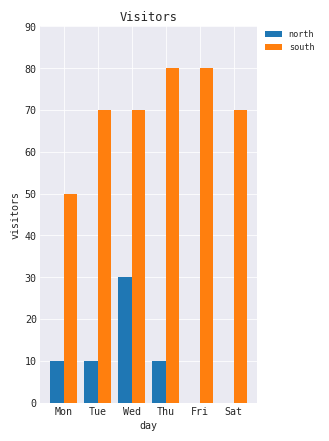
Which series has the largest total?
south
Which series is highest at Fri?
south
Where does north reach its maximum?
Wed
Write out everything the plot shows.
Title: Visitors
x-axis: day, ticks Mon Tue Wed Thu Fri Sat
y-axis: visitors, ticks 0 10 20 30 40 50 60 70 80 90
Legend: north, south
Values:
north: 10 10 30 10 0 0
south: 50 70 70 80 80 70
